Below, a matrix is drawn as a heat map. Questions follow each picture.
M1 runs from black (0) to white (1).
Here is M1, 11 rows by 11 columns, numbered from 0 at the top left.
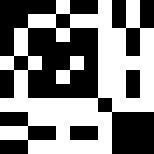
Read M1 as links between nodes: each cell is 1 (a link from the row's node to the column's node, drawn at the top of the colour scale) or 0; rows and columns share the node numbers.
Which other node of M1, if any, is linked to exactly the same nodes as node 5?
node 2
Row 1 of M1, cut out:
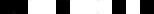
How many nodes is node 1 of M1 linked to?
6
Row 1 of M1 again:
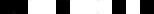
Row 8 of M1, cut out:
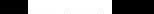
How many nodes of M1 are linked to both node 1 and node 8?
5
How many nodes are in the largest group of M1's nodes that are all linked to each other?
4
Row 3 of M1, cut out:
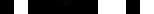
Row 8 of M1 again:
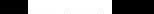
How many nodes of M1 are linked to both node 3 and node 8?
1
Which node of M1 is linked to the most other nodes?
node 7
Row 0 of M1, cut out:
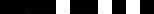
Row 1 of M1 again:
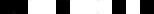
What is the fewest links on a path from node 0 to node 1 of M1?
2
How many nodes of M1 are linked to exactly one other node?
0
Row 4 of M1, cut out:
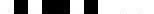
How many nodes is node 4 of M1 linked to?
7
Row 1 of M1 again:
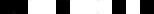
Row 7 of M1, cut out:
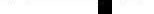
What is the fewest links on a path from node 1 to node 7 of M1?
1
